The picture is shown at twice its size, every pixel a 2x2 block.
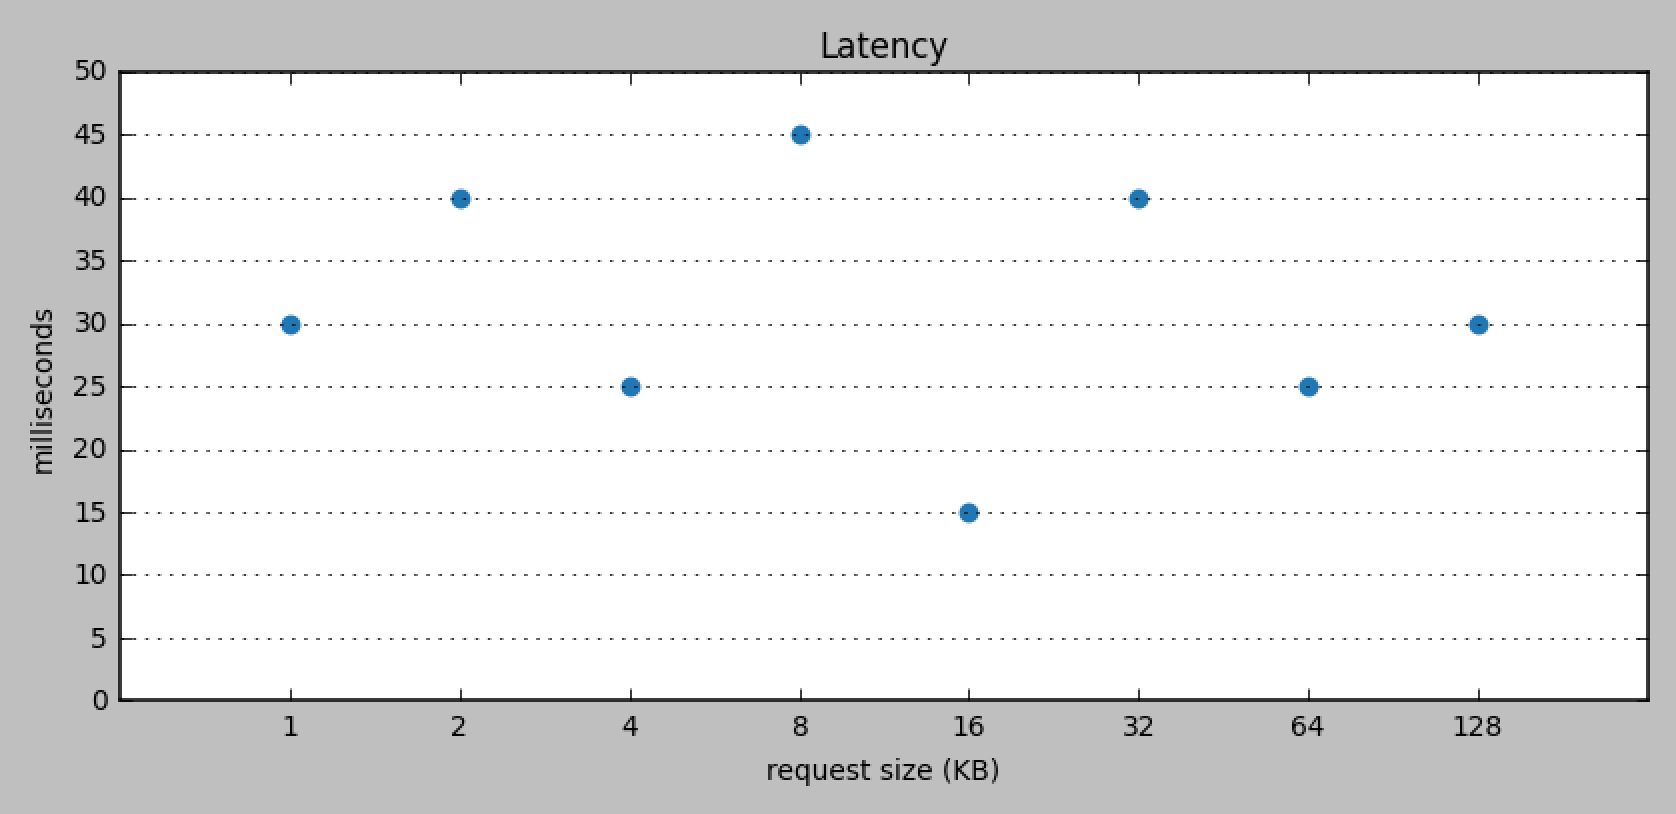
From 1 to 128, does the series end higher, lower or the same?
the same
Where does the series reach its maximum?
8
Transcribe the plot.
Title: Latency
x-axis: request size (KB), ticks 1 2 4 8 16 32 64 128
y-axis: milliseconds, ticks 0 5 10 15 20 25 30 35 40 45 50
Values:
30 40 25 45 15 40 25 30
